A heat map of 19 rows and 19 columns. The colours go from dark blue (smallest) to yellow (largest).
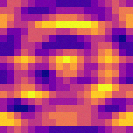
Ninth with the highest average: middle right. Rings: centred on the centre. Stripes: horizontal, repeating 4 times.
